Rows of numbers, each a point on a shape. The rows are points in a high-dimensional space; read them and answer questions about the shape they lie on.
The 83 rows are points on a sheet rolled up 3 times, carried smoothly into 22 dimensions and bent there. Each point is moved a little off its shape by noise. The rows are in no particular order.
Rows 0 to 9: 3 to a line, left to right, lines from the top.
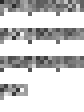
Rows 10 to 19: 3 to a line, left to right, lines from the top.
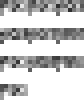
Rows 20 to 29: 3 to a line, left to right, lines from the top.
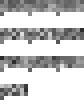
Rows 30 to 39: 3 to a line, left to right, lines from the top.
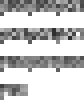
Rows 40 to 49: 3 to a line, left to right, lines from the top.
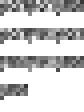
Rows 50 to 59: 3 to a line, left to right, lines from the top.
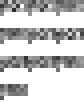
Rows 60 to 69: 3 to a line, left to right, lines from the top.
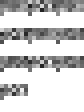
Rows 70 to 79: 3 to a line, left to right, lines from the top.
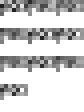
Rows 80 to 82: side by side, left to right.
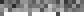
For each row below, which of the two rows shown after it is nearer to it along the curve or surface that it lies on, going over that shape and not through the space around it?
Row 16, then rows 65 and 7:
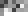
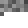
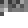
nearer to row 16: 7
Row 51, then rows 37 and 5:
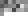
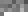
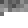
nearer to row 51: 5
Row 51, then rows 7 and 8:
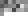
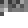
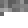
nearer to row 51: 7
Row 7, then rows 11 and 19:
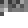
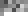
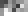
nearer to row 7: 19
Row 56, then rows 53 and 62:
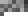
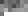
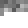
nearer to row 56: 53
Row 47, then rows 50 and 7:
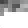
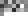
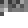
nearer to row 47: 7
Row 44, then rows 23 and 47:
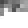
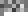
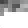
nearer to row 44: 47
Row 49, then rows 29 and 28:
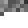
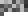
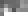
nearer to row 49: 29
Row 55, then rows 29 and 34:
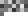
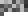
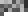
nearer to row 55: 29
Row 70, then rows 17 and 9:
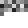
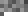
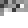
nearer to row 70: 9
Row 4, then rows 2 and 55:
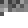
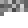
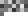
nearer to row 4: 2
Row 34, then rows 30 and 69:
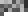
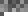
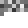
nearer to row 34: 69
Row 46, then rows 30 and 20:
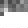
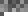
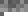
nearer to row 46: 20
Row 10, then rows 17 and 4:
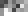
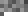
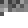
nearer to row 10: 4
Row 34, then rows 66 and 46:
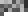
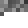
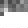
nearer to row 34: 66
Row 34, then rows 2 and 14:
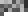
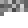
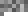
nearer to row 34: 2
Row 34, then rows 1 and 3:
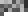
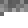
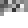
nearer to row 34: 3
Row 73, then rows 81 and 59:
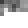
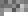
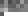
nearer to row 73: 59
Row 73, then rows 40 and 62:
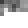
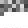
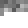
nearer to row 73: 62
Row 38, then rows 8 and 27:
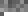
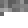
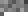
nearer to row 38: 27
